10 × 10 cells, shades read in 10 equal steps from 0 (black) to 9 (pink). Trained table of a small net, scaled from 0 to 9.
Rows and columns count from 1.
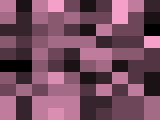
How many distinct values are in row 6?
5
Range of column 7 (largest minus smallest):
5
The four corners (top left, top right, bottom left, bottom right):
7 2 7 6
